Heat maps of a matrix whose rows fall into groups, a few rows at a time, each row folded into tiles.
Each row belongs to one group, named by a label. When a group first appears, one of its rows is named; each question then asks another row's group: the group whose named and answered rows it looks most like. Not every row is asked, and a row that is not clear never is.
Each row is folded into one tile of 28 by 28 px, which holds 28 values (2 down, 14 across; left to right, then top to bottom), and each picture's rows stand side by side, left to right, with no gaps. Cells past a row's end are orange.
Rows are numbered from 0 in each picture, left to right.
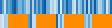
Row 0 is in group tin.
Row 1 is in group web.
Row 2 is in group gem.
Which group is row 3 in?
gem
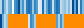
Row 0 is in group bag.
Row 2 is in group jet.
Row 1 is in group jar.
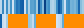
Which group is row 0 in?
bag
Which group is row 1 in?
web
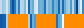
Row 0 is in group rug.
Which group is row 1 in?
jet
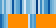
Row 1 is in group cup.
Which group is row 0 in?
rug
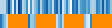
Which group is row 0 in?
bag
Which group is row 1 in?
bag
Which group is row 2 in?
jet
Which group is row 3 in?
tin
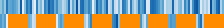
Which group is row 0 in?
gem
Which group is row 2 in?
jet
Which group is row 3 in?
tin
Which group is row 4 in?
rug
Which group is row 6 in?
jet
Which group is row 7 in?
jar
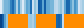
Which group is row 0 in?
rug
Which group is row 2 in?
rug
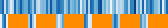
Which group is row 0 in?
jar
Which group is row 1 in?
jar
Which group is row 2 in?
tin
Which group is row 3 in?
web
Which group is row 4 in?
jar
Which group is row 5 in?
gem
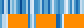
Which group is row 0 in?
cup
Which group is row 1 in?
bag
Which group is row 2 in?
jar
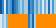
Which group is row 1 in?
jet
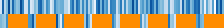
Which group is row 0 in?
cup
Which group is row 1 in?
rug
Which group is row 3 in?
jar
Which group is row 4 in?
cup
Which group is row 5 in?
web
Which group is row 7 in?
jet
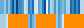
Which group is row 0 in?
web
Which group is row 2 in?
jar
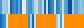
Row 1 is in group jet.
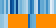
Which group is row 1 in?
rug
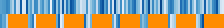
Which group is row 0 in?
gem
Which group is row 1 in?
gem
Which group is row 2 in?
web
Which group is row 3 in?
bag
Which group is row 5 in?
cup
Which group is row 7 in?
cup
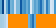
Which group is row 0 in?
cup
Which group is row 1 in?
rug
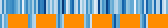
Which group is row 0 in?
gem
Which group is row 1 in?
web
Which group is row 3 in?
jar
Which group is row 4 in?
rug
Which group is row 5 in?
gem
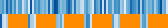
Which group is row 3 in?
jet
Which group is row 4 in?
bag
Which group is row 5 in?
cup
